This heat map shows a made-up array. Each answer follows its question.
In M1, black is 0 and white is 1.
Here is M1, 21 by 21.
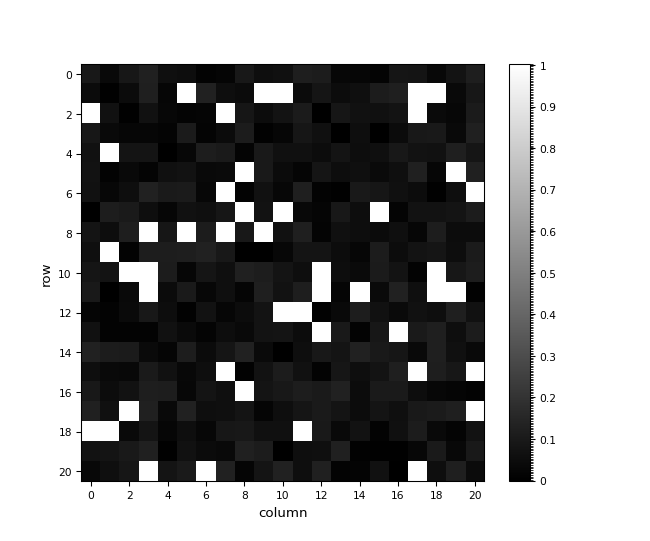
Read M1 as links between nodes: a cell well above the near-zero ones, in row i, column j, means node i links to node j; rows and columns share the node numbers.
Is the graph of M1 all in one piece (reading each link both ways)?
yes
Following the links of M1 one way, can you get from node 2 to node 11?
yes
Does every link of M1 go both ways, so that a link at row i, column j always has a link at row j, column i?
no
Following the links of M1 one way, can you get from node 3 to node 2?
no
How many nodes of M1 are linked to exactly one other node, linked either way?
2
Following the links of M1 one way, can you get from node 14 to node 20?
no
